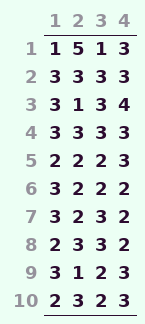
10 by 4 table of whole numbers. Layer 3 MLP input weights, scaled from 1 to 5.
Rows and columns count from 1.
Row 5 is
2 2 2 3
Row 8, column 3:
3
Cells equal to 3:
21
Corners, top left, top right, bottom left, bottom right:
1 3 2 3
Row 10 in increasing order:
2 2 3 3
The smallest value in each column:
1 1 1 2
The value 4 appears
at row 3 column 4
